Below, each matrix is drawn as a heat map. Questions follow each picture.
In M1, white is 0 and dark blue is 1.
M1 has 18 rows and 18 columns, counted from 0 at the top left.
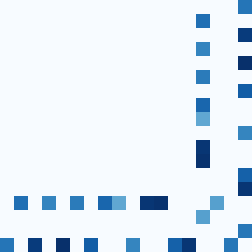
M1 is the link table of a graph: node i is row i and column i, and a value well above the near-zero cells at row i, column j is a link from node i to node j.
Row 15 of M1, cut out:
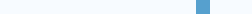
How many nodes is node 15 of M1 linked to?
1
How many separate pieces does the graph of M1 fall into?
2
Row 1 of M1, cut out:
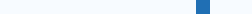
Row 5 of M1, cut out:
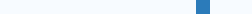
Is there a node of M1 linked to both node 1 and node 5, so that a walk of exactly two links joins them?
yes
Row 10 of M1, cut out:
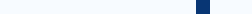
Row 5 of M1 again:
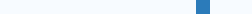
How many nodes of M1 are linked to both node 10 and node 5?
1
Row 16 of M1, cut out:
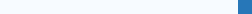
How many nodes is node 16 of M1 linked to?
1
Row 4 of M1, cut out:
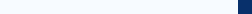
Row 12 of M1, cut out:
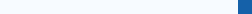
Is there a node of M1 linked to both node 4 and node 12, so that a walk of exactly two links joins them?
yes
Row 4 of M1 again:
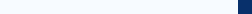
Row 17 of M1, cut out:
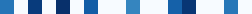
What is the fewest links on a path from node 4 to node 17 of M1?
1
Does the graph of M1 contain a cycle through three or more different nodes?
no
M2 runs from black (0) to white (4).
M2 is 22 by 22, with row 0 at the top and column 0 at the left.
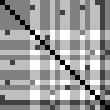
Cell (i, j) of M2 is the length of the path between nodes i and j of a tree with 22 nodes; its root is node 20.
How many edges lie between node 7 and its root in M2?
2
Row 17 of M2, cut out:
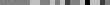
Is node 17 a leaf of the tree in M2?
no
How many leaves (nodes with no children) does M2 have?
15
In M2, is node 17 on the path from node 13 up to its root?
yes
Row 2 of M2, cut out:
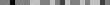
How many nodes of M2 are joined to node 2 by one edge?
2
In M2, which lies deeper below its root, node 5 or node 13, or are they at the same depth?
node 13
